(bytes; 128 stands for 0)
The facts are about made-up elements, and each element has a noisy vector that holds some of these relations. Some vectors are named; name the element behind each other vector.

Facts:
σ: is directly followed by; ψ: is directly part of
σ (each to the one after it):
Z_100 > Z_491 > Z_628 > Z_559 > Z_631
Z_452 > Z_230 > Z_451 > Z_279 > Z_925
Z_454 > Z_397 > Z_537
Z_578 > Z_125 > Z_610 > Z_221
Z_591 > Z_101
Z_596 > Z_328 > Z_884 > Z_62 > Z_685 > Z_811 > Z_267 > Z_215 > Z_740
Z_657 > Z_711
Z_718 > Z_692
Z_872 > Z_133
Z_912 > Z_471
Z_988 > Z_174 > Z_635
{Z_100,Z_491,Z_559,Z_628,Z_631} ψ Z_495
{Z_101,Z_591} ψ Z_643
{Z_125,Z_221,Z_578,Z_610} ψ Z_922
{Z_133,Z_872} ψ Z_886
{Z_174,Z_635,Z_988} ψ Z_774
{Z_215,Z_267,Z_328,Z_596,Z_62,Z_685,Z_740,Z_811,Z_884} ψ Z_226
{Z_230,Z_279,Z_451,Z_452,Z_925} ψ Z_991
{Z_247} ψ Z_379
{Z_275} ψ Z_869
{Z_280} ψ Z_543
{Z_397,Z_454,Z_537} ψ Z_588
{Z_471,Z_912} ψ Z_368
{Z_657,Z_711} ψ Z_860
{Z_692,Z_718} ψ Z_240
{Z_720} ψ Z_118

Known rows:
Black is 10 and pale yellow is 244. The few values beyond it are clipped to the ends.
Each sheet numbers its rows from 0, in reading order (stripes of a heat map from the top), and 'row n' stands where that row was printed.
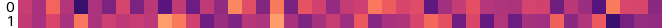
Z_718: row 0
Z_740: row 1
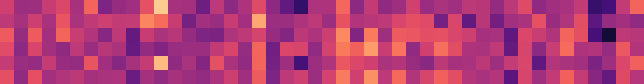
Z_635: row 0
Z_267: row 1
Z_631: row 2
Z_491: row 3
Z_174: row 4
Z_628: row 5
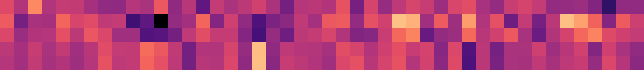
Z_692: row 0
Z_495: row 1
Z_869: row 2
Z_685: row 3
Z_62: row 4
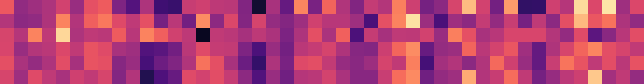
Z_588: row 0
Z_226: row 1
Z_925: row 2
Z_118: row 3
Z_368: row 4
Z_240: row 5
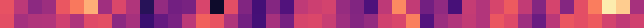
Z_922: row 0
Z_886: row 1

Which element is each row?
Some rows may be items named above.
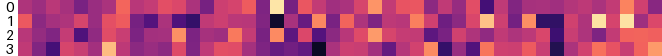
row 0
Z_596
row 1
Z_588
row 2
Z_988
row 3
Z_774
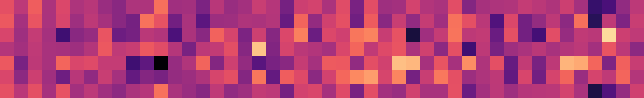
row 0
Z_133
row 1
Z_537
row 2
Z_454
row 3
Z_884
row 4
Z_495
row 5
Z_100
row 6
Z_471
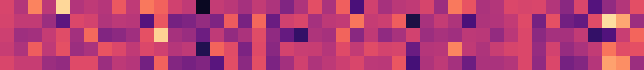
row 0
Z_925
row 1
Z_578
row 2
Z_635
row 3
Z_230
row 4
Z_125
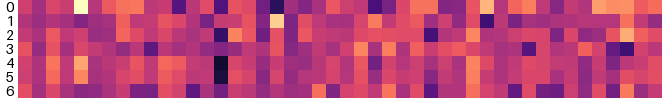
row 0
Z_991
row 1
Z_328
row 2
Z_452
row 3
Z_559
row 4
Z_279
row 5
Z_451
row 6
Z_397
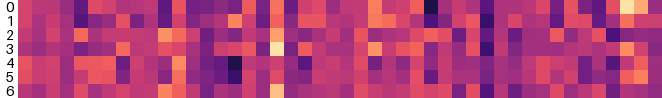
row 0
Z_578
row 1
Z_912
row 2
Z_215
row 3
Z_596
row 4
Z_221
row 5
Z_610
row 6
Z_811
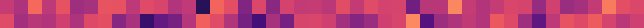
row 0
Z_230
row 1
Z_886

